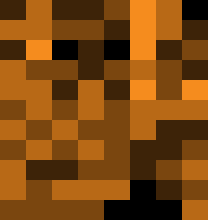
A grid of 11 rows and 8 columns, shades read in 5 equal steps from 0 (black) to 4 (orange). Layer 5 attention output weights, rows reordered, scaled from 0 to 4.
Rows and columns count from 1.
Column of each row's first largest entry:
6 6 2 1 6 2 1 2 1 1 8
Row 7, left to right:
3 2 3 2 2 3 1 1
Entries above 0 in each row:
7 8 6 8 8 8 8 8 8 7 5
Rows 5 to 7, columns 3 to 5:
1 3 1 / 2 3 2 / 3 2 2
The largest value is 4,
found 6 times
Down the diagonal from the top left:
1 3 0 1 1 3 1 2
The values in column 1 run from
1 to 3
